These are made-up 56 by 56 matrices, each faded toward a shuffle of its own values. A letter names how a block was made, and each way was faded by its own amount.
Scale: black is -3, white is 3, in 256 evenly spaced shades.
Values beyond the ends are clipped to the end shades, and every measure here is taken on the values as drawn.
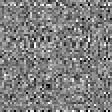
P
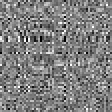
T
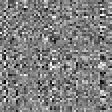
T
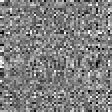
T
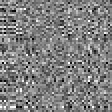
T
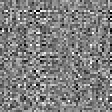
P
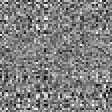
P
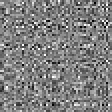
T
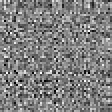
T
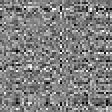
T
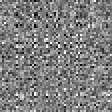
P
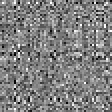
P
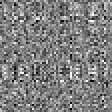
T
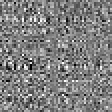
T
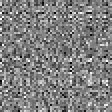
P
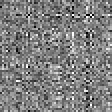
P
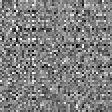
P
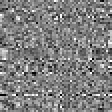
T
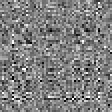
P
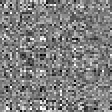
T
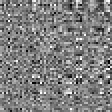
T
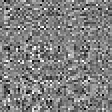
T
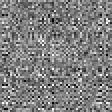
T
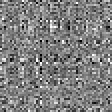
T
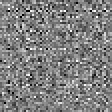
P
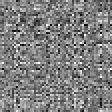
T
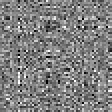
T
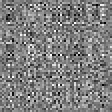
T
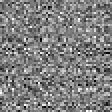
T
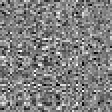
P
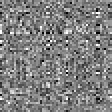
P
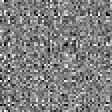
P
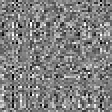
T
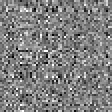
P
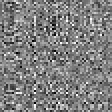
P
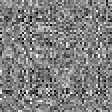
T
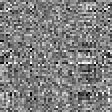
P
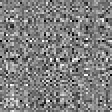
T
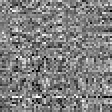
T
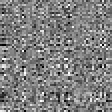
T
